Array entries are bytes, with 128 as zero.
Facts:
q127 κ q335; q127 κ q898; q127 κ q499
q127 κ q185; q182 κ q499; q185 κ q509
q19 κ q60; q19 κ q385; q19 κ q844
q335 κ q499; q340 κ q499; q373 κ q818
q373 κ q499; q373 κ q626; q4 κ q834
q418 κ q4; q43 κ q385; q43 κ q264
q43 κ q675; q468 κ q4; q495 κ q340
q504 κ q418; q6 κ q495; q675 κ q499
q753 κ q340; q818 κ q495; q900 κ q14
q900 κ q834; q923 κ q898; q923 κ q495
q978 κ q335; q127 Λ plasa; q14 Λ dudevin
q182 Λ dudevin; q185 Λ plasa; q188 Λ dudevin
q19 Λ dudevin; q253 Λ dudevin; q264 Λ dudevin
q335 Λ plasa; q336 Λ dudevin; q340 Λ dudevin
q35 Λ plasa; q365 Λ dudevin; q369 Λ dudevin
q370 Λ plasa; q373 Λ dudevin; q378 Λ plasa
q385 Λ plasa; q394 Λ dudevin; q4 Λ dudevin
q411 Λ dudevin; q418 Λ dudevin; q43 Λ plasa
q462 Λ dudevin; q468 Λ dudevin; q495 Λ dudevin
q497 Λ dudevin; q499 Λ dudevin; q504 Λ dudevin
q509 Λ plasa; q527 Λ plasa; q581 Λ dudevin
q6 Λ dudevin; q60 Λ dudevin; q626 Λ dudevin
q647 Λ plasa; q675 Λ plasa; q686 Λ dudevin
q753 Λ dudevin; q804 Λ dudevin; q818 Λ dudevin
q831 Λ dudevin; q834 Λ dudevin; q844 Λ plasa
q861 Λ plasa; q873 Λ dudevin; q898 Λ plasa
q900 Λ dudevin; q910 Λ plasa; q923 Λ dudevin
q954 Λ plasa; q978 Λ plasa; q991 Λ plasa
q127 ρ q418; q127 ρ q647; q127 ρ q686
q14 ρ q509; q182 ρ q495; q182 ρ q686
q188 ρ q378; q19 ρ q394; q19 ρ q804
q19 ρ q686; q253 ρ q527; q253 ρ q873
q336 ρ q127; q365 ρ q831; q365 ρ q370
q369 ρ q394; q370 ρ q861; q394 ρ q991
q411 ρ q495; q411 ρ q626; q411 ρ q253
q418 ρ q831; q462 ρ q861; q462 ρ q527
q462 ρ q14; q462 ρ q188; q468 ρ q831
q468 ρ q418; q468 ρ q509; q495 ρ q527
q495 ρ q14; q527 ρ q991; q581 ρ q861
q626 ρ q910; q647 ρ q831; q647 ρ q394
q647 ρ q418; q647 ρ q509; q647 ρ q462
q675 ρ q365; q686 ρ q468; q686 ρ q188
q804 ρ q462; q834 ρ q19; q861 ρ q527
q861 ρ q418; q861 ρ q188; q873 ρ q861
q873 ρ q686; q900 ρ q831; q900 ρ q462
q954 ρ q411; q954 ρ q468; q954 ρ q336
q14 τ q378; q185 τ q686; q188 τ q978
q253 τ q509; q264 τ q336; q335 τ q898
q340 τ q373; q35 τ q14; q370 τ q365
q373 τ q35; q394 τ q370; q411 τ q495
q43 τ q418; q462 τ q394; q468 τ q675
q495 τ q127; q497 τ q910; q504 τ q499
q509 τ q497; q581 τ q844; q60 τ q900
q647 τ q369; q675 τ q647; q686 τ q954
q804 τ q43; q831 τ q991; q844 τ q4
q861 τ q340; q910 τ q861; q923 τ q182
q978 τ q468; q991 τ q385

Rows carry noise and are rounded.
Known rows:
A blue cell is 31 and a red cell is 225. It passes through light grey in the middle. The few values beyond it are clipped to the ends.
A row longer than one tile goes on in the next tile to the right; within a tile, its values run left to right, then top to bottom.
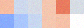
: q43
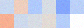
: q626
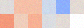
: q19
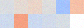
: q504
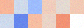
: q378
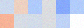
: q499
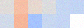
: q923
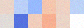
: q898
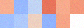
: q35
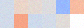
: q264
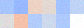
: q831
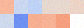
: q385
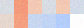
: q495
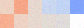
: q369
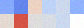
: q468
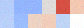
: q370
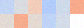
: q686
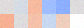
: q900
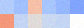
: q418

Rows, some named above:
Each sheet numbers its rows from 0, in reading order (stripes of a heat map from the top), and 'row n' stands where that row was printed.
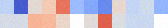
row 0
q647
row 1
q468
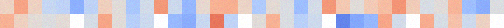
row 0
q369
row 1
q581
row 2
q509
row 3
q581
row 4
q910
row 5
q900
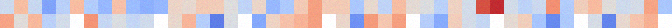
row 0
q873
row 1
q418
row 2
q14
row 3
q978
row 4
q127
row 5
q861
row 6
q373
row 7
q954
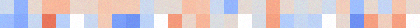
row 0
q509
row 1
q340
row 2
q19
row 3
q411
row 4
q127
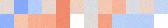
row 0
q675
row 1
q804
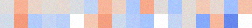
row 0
q411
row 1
q462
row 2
q497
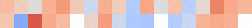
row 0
q527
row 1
q462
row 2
q991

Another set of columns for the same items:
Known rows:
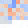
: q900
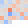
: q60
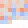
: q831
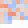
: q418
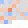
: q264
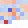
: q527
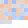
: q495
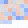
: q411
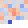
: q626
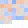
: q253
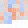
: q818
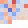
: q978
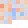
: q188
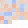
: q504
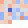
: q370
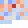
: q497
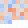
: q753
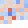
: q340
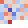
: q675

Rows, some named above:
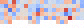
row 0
q978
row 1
q954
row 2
q373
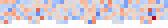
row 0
q378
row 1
q340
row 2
q411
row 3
q468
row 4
q900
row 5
q373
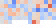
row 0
q873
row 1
q861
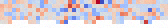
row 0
q394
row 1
q19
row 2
q910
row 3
q35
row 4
q418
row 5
q527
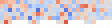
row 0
q991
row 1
q127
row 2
q647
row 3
q686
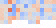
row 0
q14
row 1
q581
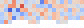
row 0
q509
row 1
q369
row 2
q495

